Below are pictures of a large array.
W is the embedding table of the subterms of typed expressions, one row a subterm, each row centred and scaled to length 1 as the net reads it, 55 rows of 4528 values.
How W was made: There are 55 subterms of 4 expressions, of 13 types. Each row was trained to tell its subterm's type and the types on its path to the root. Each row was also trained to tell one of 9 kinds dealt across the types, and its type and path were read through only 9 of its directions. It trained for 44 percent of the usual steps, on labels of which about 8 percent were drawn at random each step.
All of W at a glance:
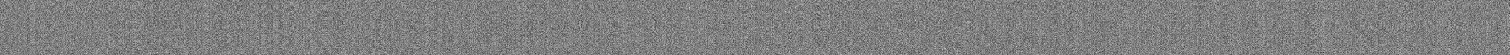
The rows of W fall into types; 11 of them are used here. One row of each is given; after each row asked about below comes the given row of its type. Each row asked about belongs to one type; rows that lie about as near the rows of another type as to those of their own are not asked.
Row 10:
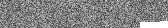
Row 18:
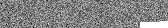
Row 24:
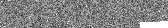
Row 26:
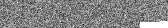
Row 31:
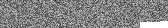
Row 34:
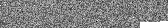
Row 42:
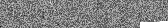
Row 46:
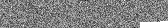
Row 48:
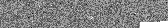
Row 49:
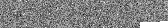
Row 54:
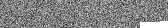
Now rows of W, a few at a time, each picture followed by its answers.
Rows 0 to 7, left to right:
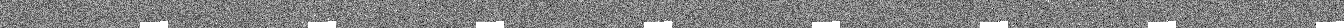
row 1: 54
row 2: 34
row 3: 49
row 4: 49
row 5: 46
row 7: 31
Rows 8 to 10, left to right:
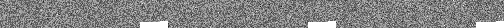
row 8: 24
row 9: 42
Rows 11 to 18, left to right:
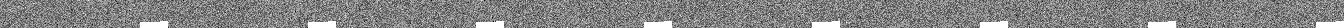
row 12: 54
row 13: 49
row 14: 24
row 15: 18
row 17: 42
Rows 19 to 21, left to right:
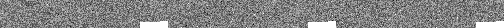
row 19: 46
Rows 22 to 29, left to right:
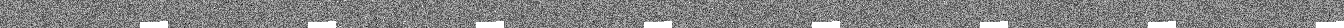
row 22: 26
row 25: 48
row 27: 49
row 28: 48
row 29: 46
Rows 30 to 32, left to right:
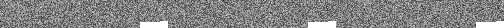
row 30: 34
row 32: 10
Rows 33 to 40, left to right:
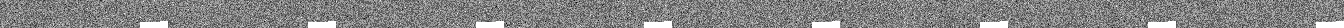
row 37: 24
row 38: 18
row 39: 42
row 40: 46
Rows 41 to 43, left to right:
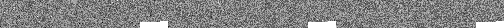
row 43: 18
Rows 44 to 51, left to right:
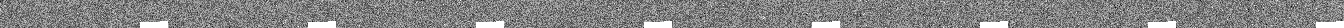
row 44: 42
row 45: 10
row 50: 24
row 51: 48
